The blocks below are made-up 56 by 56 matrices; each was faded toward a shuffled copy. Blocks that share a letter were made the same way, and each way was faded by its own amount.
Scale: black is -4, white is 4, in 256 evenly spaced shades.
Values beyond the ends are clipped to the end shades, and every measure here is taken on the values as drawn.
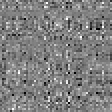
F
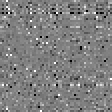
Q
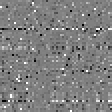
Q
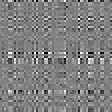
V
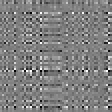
V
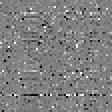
Q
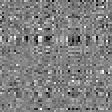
F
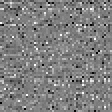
Q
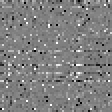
Q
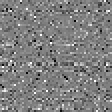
Q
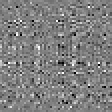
F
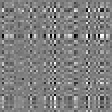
V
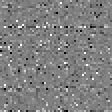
Q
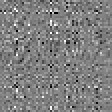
F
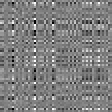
V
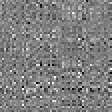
F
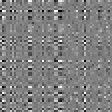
V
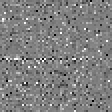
Q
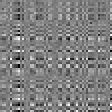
V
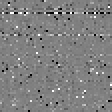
Q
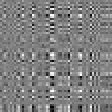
V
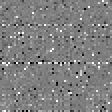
Q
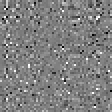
Q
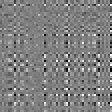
V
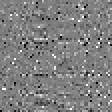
Q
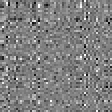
F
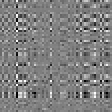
V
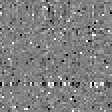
Q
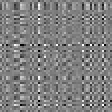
V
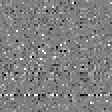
Q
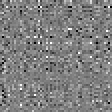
F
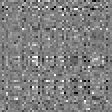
F
